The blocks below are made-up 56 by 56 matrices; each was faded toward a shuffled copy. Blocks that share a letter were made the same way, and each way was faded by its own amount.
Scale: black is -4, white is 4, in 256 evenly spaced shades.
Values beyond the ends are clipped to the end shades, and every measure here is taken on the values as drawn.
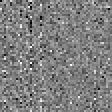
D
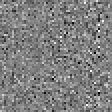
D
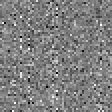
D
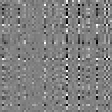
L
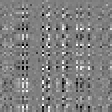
L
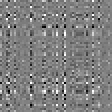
L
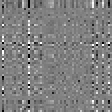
L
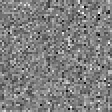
D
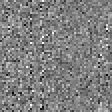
D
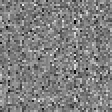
D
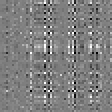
L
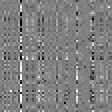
L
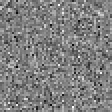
D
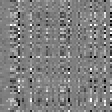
L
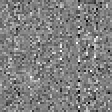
D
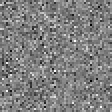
D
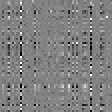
L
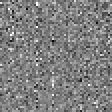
D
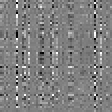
L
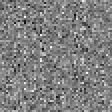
D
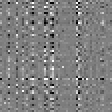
L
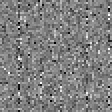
D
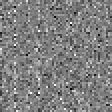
D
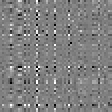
L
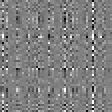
L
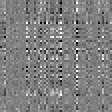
L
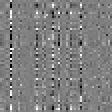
L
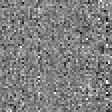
D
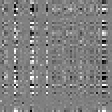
L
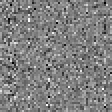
D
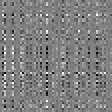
L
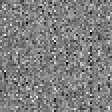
D
